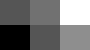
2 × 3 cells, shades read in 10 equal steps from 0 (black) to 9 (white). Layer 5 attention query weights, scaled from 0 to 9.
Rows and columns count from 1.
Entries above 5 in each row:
1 0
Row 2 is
0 3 5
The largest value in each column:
3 4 9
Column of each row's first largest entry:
3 3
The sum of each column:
3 7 14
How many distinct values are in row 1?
3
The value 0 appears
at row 2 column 1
